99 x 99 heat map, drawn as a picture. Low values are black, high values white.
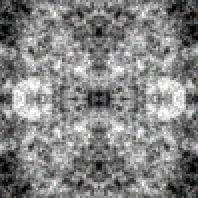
Average level on the scale: 50%. Mirror symmetry: left to right and top to bottom. Histogram: bell-shaped. Odd rows or columns: none. Slope: none. Grain: blotchy.
